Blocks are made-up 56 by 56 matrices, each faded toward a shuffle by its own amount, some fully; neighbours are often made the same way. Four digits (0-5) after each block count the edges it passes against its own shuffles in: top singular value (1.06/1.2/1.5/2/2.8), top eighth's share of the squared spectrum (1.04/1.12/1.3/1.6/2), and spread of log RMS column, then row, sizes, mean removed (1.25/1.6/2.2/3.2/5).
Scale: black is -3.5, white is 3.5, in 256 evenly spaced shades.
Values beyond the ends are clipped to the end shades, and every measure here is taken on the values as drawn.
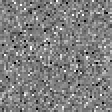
0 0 0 0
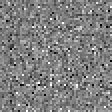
1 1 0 1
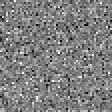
1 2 0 0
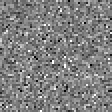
1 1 0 0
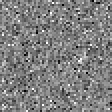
2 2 0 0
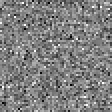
2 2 0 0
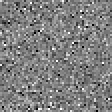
1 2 0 0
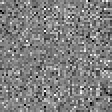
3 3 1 2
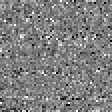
0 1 0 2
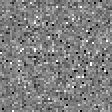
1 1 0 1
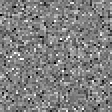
0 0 0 0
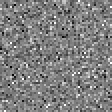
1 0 0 0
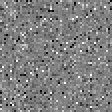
1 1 1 0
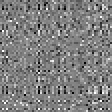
4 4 3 3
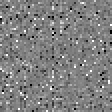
3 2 1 0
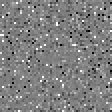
1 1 0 0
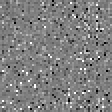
2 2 1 0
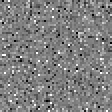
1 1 0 0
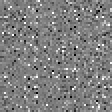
3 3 2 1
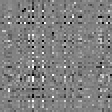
4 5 3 3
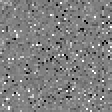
2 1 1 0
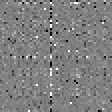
4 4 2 1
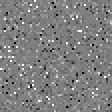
0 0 0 0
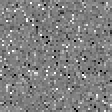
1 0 0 0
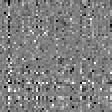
4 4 2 2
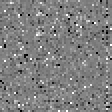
2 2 0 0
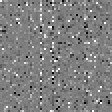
3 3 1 1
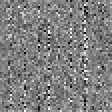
2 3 3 0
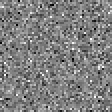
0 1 1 0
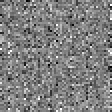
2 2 3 0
